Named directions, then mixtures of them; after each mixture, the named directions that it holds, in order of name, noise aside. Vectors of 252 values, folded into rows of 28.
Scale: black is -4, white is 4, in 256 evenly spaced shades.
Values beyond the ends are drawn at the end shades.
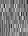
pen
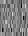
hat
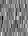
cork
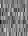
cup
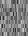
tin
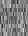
cup, tin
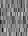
cup, hat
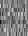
cup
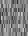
cup, tin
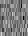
cork, hat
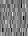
hat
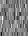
cork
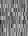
cup, pen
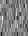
cork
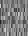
cup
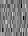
hat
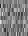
cup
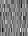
hat, pen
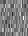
hat, pen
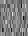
hat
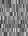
tin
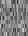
tin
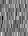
cork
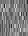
pen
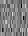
hat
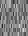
pen, tin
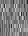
pen
